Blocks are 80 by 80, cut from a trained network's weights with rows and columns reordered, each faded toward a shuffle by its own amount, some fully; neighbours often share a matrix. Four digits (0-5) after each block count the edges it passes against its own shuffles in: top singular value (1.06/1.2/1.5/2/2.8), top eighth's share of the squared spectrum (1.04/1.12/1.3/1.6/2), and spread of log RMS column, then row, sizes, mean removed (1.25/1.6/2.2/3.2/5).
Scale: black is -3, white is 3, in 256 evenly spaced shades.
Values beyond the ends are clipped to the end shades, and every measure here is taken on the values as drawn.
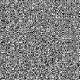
3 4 2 2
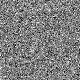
1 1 0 0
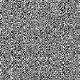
3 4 3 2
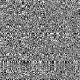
4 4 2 3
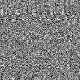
4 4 1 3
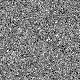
0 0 0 0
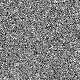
0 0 0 0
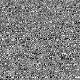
2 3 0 3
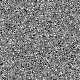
0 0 0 0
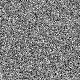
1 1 0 0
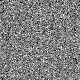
0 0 0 0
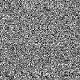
3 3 0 2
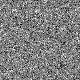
0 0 0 0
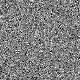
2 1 1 0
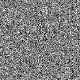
2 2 2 0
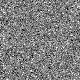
2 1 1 0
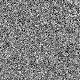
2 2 0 1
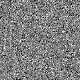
2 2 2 0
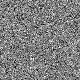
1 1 0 0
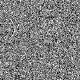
2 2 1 0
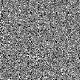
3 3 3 0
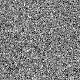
2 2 1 0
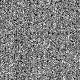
2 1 0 0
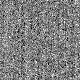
2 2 0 1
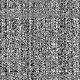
4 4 1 3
